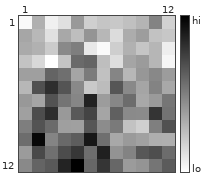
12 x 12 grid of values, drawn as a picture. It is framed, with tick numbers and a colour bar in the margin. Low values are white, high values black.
The ninth with the lowest average is the top left. No row or column stands out. There is an overall slope up to the bottom.
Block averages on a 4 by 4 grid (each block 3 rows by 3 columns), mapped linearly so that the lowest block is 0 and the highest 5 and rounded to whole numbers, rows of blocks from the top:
0 1 0 0 / 2 2 1 1 / 3 3 2 3 / 4 5 3 3
